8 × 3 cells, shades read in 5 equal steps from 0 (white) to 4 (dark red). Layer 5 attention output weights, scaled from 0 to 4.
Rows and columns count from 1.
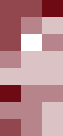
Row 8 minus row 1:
0 -1 -3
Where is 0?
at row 3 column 2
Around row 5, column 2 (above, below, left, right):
1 2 1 1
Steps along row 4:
down same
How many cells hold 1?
8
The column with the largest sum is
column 1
